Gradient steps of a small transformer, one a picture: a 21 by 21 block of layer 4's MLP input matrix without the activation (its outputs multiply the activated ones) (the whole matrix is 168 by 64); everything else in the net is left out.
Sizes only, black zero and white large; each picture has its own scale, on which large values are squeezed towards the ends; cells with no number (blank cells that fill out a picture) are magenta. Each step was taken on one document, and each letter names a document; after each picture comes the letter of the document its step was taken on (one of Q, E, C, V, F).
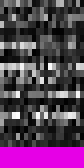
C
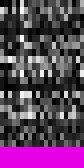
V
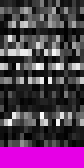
C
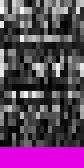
V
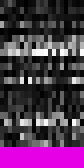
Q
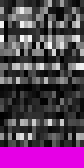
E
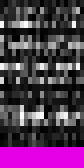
C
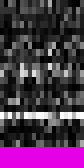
C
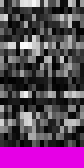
V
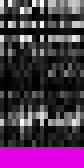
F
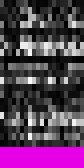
Q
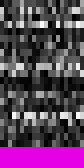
C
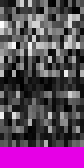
V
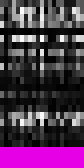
F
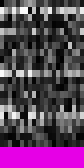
V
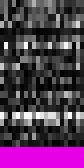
C
